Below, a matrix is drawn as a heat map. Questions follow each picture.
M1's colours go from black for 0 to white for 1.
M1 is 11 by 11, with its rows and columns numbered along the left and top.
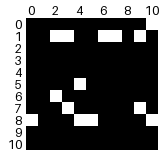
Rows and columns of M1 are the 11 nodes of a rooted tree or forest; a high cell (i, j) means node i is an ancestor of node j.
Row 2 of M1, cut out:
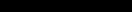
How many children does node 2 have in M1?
0
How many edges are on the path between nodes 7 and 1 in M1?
1
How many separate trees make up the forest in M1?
2
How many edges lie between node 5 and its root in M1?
1
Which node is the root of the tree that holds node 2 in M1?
1
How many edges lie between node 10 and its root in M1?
2
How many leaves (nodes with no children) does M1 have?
5
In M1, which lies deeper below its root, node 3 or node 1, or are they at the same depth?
node 3
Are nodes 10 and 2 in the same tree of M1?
no
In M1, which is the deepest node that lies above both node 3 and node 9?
7
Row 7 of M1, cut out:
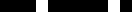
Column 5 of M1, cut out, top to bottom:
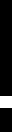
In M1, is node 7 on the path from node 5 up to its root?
no
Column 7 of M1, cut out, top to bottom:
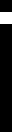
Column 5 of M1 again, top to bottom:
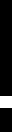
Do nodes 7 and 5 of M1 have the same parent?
no
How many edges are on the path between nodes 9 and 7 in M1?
1
